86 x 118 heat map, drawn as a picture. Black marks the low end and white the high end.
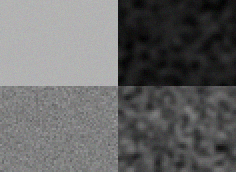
It is made of 2 by 2 panels. Panel 1,1: high, flat. Panel 1,2: very low, blotchy, faint in contrast. Panel 2,1: middling, fine-grained, faint in contrast. Panel 2,2: low, blotchy.
